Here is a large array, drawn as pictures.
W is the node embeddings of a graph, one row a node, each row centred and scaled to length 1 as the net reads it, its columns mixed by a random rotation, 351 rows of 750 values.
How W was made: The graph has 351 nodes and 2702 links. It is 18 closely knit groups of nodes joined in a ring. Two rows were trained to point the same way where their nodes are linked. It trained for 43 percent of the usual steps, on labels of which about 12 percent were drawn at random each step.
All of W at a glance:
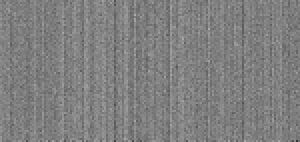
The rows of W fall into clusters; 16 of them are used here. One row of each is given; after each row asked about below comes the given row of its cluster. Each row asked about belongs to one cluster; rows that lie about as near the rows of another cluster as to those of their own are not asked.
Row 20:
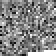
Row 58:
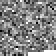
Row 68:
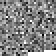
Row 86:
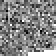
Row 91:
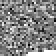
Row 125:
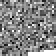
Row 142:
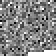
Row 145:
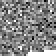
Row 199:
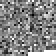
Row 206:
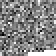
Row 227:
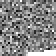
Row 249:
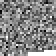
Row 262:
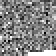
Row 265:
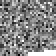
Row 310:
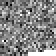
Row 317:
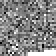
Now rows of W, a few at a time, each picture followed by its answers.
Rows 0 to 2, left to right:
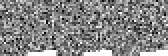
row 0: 262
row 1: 68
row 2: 86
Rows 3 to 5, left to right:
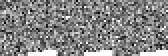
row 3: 310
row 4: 68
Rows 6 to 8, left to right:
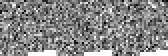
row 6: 249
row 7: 317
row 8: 265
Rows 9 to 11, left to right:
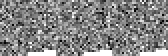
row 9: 317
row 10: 262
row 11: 199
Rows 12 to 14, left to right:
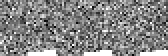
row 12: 310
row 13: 68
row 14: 91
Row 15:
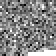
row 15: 265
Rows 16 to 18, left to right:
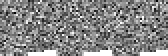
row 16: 58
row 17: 227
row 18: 145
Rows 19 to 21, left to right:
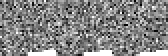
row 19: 20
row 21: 91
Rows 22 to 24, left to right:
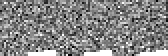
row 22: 249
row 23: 58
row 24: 91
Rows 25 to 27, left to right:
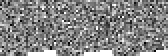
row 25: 265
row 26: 91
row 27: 227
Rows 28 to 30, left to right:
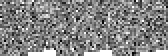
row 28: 199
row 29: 262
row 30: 91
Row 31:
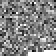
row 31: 20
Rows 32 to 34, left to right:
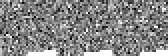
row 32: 227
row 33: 249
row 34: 145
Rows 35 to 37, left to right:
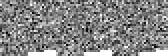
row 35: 125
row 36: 317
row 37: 317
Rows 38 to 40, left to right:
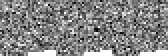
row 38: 58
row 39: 145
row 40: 310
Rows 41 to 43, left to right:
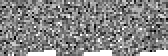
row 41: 249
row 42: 20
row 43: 91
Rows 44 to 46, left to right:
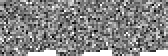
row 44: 262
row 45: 227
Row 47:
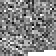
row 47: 58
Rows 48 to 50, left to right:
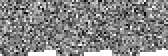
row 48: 145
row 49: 58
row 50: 199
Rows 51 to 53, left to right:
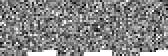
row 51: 20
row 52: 145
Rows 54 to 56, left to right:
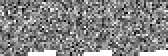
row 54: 145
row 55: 310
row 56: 20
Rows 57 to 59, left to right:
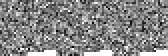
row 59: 317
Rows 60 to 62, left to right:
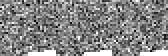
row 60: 91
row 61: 142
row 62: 262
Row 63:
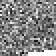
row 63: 91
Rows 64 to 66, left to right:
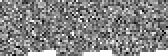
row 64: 58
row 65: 227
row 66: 310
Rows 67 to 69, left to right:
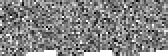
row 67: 227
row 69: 249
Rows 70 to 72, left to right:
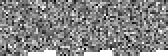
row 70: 265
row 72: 68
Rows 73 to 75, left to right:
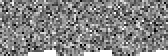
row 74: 249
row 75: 91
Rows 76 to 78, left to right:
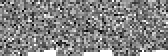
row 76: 199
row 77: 317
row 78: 206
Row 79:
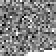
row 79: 227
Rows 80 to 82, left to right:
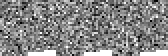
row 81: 91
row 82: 265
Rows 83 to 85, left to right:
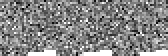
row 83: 145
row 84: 91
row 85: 20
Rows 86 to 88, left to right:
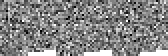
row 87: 249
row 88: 145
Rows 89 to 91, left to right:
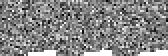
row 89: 58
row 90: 262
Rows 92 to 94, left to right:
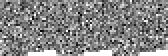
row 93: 310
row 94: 317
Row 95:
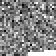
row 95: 265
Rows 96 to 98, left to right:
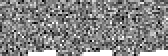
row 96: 125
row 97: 206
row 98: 262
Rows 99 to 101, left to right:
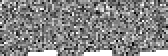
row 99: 142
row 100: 68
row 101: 310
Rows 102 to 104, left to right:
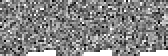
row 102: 142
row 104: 262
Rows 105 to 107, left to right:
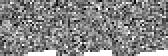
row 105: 199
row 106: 265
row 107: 91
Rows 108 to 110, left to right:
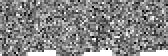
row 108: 206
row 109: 91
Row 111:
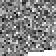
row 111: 227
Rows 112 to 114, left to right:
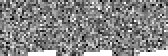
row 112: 249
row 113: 265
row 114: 86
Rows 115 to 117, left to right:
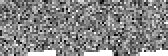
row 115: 249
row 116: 262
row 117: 206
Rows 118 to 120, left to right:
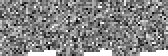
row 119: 265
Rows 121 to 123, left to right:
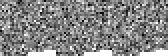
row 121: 145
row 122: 262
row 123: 125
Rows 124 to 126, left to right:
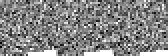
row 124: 58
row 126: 68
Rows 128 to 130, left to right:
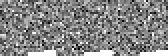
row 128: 58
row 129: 68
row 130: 68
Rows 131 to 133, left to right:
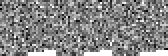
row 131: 265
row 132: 265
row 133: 125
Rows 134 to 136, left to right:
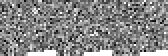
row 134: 249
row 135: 249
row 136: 199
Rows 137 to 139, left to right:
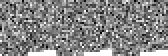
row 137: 125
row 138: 86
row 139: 125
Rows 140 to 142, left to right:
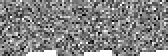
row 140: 227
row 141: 68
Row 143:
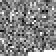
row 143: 310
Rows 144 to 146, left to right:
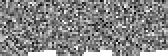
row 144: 68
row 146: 249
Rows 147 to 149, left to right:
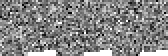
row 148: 20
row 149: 145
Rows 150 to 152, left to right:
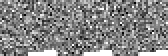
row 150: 58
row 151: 68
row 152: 206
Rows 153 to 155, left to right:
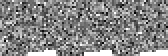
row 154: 58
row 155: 310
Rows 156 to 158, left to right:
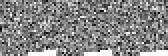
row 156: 125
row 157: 227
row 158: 68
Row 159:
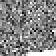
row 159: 310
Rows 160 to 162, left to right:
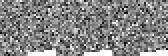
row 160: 227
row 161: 262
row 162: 20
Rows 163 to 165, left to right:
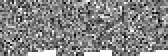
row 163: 249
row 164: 199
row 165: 262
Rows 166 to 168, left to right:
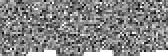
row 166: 145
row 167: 145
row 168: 68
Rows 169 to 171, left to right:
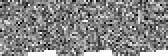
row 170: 199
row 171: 58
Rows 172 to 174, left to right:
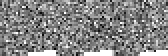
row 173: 91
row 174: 206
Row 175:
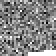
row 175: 262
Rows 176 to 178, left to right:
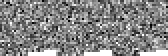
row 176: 125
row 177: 125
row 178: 20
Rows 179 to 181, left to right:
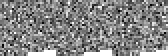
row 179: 249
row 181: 86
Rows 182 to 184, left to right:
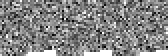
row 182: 227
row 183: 86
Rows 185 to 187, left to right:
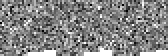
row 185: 91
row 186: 265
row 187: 125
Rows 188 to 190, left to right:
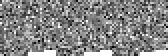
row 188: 142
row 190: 20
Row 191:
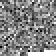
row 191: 199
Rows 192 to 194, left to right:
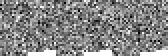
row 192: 265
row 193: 199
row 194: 86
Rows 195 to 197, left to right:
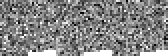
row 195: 20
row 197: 262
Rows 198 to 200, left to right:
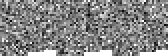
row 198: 68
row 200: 199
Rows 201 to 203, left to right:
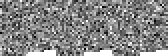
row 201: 227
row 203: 58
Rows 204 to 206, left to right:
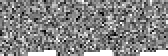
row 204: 249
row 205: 262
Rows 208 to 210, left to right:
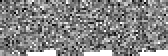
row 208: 199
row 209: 125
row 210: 206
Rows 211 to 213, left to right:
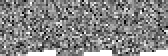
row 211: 310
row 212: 20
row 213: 310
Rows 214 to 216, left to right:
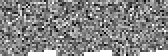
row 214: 145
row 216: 249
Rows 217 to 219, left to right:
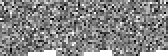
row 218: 227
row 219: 145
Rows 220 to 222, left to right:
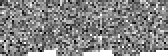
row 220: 310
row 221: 317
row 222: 68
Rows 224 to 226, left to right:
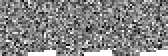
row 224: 68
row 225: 317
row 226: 86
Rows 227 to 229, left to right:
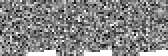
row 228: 86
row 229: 20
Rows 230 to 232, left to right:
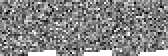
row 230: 58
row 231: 142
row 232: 227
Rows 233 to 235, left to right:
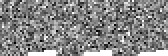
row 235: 227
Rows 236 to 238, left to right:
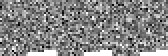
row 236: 317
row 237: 68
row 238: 265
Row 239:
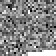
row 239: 310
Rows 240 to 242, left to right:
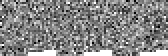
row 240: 142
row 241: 199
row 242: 91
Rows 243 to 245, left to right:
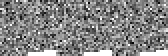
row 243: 262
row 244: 142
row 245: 249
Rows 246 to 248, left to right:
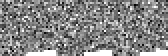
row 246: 227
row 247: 125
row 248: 265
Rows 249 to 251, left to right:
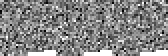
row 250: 262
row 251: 142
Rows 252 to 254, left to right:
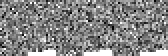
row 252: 20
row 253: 199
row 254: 125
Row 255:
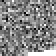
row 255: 86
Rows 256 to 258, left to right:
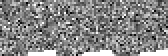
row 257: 91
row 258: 310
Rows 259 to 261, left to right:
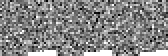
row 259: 68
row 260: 68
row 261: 142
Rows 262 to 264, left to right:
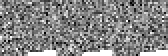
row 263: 317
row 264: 145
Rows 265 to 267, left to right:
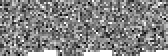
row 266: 206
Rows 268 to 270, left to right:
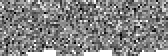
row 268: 199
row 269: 199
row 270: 145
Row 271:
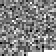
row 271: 317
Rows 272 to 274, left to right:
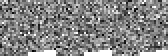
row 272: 20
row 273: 20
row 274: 199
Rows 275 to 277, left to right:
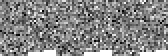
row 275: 310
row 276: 142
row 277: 199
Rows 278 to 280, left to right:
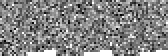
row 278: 317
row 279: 265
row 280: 206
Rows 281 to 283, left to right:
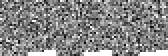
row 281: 317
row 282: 206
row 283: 265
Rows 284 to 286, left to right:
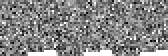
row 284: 20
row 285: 206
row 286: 142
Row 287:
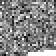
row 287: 265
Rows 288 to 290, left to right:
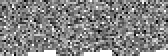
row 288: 249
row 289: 91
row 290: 20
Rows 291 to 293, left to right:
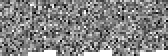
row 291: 125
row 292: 310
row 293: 262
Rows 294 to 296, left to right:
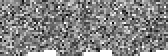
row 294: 91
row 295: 206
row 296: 91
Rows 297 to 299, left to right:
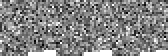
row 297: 125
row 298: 20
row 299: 20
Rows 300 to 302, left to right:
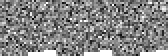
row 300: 68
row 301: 125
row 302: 145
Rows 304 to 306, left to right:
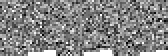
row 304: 58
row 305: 317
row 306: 68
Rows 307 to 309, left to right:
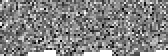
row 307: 142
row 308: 310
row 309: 20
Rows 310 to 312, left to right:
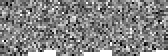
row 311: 265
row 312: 262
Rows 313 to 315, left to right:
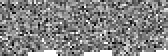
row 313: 20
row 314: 68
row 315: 317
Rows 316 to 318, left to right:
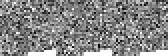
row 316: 227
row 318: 262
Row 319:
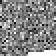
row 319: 142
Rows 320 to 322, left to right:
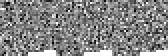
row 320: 262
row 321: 142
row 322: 125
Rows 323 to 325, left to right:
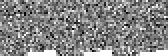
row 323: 206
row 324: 86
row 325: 91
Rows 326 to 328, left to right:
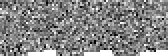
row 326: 310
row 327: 142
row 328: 206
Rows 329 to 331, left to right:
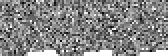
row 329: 206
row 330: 310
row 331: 142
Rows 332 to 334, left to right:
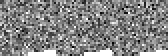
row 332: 86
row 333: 58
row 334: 20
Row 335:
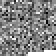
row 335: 262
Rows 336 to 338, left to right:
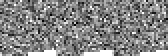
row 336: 58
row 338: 68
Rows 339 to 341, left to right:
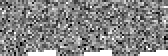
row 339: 310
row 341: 262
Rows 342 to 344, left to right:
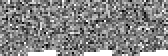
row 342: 86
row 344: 199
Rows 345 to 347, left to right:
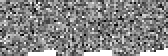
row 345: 20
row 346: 265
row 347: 227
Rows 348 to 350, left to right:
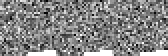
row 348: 262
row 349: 145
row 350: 68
